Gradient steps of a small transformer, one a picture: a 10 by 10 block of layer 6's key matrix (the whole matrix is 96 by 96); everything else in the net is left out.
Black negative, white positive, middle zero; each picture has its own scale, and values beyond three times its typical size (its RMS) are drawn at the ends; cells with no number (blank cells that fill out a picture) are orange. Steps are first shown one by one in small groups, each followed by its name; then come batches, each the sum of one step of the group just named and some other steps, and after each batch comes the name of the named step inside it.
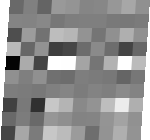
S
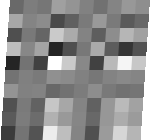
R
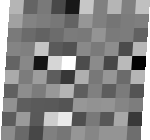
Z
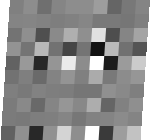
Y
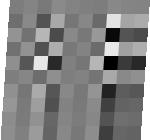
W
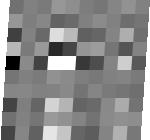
R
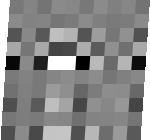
Y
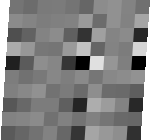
W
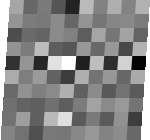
Z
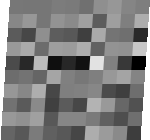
W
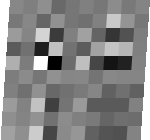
W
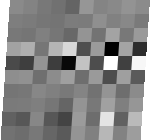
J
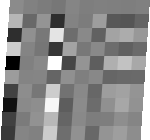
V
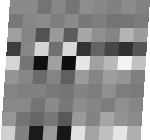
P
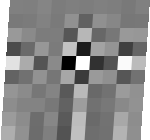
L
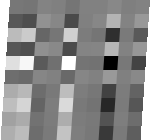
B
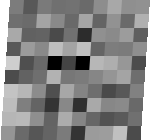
B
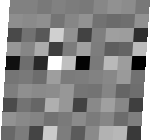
P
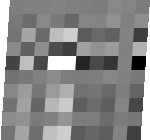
B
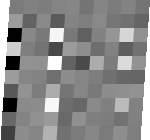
V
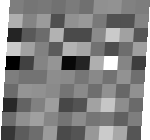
V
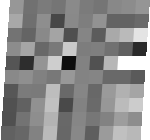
V
